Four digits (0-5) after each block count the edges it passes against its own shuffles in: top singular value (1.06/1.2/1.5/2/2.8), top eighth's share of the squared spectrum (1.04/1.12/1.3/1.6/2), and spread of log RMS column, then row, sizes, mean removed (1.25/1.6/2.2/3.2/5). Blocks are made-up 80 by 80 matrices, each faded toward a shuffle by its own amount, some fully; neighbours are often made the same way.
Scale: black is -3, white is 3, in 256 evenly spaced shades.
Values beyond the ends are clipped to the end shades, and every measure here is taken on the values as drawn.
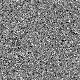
1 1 0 0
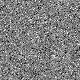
1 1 0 0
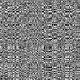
5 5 3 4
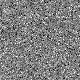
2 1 0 0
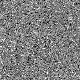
3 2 0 0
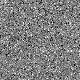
1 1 0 0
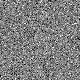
2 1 0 0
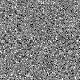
3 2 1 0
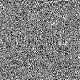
3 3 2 1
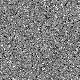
1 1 0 0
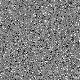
2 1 0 0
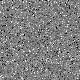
1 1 0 0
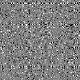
4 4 2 2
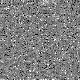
3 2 1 0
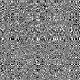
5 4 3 3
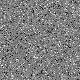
0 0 0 0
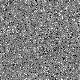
3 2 0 0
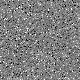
2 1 0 0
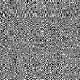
4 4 3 3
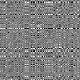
5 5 3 4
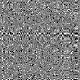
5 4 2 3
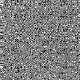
4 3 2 2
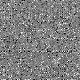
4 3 1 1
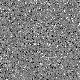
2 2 0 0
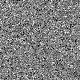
0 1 0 0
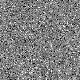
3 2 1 1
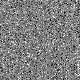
2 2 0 0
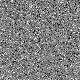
0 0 0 0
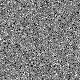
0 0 0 0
